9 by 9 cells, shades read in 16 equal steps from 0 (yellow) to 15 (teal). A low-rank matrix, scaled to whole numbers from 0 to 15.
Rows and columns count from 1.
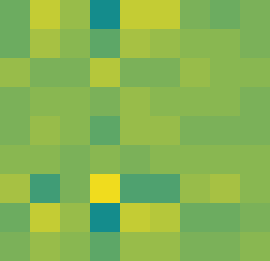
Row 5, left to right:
8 6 7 10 6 6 8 8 8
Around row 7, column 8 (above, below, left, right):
7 9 6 7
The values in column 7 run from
6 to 9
